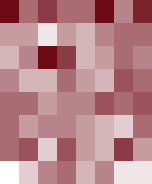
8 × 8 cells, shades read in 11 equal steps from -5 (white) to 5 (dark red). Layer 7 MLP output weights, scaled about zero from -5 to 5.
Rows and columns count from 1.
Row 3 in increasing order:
-2 -2 -1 0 0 1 3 5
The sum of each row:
20 -7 4 -3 6 -5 1 -17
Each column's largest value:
5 2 5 3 1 5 3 4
